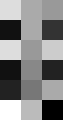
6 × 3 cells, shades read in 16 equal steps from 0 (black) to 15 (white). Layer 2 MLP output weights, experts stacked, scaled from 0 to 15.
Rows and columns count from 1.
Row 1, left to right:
13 10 9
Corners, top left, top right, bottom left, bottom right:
13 9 15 0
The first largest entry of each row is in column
1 2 1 2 3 1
